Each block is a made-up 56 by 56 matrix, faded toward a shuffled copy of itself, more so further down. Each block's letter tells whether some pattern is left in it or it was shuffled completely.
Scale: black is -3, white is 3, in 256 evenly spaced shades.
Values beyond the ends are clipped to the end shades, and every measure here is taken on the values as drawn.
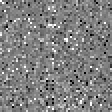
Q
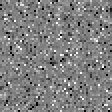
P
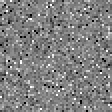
P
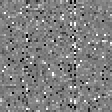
Q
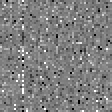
Q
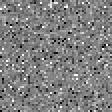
P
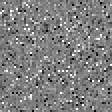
P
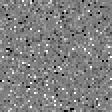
P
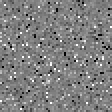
P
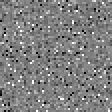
P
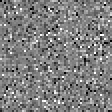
Q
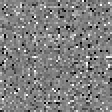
Q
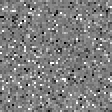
P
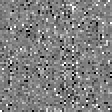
Q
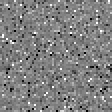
P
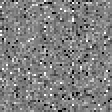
Q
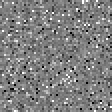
P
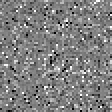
Q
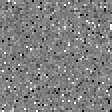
P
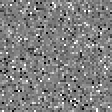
P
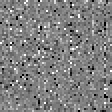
Q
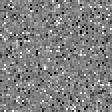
P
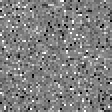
P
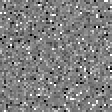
P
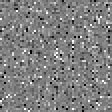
Q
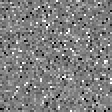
P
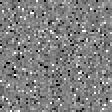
P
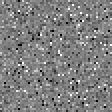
P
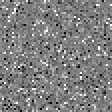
P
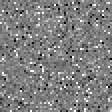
P
